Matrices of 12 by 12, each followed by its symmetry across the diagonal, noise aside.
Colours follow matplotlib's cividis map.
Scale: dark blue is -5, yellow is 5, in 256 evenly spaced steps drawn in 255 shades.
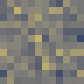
neither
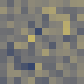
antisymmetric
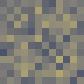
symmetric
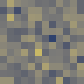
antisymmetric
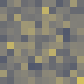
symmetric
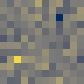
antisymmetric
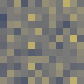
neither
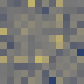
symmetric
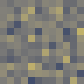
antisymmetric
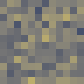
neither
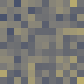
symmetric
